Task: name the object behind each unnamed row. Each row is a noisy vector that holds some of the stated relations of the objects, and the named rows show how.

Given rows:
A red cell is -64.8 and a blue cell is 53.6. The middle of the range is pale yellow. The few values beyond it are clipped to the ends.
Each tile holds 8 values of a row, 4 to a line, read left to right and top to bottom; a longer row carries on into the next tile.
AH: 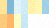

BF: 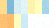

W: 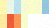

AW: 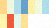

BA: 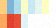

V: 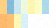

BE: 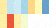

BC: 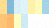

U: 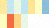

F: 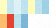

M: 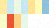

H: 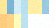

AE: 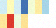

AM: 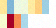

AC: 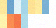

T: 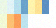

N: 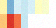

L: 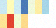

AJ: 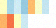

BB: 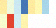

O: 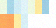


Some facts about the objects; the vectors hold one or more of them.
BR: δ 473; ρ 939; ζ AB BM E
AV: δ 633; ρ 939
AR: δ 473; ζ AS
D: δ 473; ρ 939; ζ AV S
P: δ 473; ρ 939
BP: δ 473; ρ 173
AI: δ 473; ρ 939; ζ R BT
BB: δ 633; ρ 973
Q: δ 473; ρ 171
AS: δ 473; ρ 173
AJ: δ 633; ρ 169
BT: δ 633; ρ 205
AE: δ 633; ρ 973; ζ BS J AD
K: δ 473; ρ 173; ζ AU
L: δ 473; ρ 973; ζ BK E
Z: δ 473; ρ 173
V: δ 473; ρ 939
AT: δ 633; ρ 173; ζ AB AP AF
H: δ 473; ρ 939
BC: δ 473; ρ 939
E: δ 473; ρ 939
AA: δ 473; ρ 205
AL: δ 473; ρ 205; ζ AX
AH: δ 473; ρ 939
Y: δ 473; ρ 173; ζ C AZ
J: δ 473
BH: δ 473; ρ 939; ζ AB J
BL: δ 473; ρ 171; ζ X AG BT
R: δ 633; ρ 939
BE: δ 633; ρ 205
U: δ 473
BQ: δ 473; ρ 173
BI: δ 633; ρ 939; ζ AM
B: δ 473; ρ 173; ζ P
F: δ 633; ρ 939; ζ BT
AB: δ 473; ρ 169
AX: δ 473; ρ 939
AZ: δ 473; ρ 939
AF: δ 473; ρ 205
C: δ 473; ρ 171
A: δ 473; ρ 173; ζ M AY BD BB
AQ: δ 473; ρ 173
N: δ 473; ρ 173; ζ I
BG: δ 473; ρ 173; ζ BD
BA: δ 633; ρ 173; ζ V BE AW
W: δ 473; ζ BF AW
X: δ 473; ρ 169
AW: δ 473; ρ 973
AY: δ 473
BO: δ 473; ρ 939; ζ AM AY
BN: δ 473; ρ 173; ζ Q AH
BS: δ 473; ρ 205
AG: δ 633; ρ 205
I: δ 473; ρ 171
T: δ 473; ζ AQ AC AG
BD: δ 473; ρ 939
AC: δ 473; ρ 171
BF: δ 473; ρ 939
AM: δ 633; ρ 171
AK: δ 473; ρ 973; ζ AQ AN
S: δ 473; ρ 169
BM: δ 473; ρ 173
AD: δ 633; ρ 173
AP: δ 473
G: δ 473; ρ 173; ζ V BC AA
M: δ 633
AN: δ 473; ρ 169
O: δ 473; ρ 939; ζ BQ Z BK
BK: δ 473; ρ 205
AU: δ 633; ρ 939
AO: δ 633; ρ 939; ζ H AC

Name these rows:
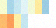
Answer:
D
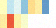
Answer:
BK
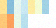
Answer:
R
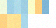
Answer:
AO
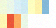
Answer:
AR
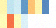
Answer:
AG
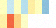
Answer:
J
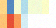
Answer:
BM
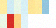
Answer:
AY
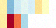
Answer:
A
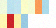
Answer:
BO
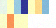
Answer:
AK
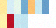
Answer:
BT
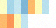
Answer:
AN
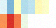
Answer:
AT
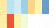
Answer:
AA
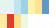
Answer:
AL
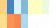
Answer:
AQ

